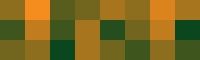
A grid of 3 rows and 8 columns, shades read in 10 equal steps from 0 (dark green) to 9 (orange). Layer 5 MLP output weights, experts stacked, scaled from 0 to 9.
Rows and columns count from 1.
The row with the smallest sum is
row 3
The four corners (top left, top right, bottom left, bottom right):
5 6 4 2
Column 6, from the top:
5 4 2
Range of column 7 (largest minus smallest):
3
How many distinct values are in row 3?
5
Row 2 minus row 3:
-2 2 2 0 -3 2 2 -2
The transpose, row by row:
5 2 4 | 9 7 5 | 3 2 0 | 4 6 6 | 6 1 4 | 5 4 2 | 8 7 5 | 6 0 2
